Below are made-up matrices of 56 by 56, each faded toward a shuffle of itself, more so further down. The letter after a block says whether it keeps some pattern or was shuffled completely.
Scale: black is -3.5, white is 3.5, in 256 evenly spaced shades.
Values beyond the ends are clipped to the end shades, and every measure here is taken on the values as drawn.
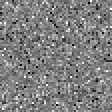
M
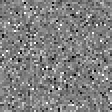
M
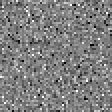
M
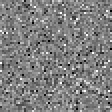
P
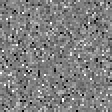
M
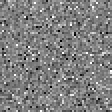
P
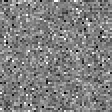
P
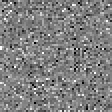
P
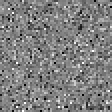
P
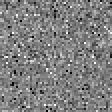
P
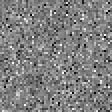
M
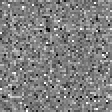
P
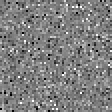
M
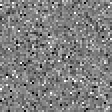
M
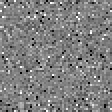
P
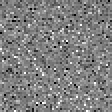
M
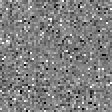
P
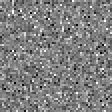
M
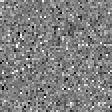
P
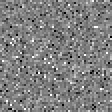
M
